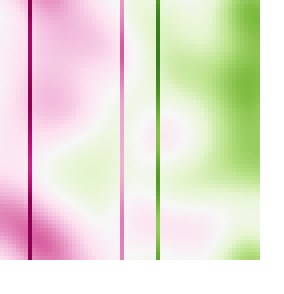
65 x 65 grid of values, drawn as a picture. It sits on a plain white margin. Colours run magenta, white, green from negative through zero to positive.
Columns 8, 31 and 40 differ from the columns beside them. The histogram is bell-shaped. Values rise toward the right. On average the colour sits 50% of the way up the scale.
